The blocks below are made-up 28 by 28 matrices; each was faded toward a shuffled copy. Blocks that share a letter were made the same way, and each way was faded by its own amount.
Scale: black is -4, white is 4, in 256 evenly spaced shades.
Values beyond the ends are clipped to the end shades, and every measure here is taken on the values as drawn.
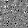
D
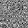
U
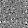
D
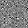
U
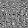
U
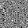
U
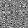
U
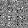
U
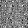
U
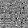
U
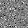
U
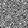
U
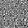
U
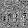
D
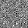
U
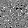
D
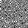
D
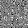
D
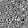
U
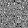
U
